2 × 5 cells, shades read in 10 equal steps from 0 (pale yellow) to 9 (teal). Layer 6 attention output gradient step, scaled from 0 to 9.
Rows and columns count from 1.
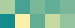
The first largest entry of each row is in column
2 1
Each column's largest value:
9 7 6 6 5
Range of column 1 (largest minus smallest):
6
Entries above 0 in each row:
5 4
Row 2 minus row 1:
6 -7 1 -4 -1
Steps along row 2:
down up down up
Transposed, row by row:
3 9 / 7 0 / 5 6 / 6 2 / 5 4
